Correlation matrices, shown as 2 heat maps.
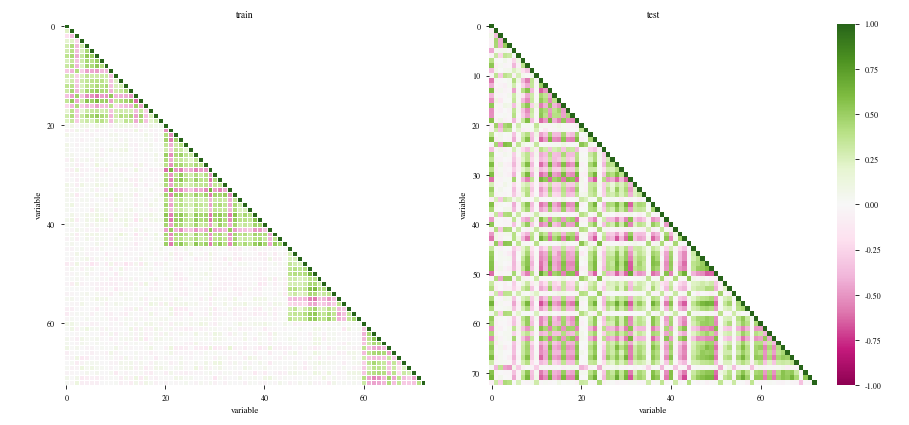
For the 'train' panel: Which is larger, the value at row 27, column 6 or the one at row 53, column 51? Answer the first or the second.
the second
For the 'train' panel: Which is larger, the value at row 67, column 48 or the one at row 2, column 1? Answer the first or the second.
the first
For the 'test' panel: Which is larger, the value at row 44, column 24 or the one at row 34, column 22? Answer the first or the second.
the first
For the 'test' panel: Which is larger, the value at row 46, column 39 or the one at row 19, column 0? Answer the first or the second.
the second
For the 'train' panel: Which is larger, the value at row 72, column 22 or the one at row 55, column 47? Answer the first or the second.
the first
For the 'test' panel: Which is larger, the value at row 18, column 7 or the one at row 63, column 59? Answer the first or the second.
the first
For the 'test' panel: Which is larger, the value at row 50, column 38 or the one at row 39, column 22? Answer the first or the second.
the first
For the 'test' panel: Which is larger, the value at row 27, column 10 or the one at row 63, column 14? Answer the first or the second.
the second
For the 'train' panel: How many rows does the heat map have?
73
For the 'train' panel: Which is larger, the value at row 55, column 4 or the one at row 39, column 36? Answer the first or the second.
the second
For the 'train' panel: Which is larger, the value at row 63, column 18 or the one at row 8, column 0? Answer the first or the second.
the second
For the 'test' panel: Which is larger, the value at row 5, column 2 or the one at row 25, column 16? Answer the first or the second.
the first
